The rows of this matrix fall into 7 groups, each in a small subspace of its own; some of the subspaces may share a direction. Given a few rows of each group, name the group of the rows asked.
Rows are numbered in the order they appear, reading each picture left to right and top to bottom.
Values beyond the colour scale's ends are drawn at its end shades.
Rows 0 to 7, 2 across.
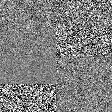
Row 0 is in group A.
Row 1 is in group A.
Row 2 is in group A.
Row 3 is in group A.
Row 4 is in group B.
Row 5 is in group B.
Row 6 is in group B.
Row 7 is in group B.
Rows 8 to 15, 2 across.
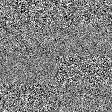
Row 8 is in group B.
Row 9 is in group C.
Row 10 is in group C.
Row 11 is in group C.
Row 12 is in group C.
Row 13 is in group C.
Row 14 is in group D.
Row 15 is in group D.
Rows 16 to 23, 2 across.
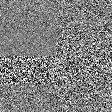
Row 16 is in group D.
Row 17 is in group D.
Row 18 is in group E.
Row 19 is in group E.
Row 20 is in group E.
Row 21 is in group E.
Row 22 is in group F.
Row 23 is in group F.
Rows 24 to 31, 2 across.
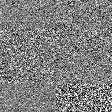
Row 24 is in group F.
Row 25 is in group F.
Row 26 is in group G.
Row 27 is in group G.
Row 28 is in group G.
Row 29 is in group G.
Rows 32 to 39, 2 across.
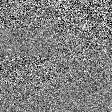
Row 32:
A
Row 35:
A
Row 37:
E
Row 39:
G
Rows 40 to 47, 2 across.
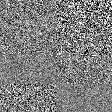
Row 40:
C
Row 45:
E
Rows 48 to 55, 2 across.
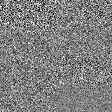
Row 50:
E
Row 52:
E
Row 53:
D
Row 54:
G
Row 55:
A
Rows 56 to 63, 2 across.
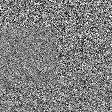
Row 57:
A
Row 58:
C
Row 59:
D
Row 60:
C
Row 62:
D
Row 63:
E
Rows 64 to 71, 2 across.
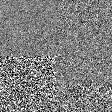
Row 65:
B
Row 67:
B
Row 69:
A
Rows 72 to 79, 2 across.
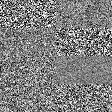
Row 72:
D
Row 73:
B
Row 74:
D
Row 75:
B
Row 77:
A
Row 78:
F
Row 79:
G
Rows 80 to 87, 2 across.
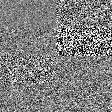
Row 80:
D
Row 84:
C
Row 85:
G
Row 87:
G
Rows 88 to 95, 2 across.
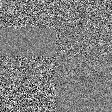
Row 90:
C
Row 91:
D
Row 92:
B
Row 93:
C
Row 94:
F
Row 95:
F
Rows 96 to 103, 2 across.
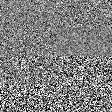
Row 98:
E
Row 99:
E
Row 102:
D
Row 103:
E
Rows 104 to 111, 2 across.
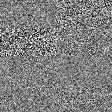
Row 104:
E
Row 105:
A
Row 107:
B
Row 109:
F
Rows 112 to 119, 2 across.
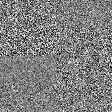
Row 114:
C
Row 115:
A
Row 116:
E
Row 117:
B
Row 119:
D
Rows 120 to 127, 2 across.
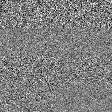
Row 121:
D
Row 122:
E
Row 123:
G
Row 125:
G
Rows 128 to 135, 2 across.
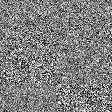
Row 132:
B
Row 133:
B
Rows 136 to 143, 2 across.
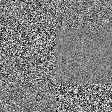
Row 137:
B
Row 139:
D
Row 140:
G
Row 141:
C
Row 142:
A
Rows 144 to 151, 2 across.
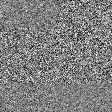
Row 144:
B
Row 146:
C
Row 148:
C
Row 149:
F
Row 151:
E
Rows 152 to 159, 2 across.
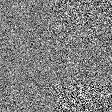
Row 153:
A
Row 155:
F
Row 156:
C
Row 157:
F
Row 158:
E
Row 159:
C
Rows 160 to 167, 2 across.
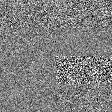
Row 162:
C
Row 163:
G
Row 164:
B
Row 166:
F
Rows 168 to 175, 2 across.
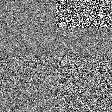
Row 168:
E
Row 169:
D
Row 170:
C
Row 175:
C
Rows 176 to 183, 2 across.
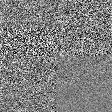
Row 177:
G
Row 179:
D
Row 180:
B
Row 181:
G
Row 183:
G
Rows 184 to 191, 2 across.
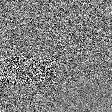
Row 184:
E
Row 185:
E
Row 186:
E
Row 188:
F
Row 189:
C
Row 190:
B
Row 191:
C
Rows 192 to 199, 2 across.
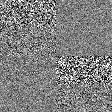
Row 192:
E
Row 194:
C
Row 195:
E
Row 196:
C
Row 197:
B
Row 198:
F
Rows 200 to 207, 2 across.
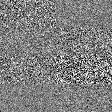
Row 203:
F
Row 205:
F
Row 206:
B
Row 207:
A
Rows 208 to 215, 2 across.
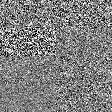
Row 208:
A
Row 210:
F
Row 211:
E
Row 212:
G
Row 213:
C
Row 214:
F
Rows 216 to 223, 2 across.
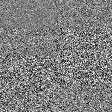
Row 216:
F
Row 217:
C
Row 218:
C
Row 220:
G
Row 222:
G
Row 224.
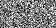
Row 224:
E
